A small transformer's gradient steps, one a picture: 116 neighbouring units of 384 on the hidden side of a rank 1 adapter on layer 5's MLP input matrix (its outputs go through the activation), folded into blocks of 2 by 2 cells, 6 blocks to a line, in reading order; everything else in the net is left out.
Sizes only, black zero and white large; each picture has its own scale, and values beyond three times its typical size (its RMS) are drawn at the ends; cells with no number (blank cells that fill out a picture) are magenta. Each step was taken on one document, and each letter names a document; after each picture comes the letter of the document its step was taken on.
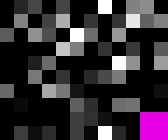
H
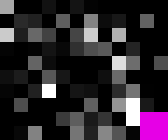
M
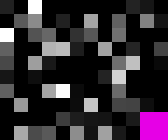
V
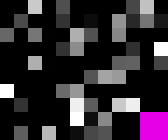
H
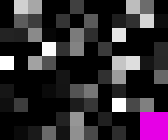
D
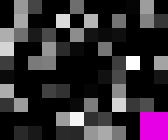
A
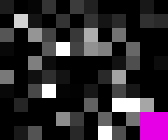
M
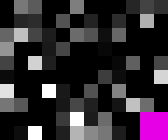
A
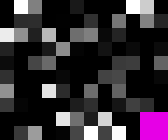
A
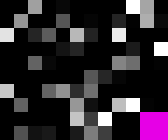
H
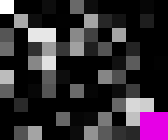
M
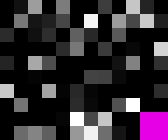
H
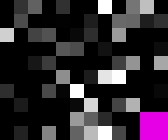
H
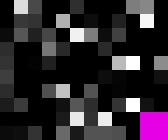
A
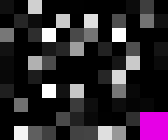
V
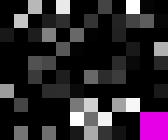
H
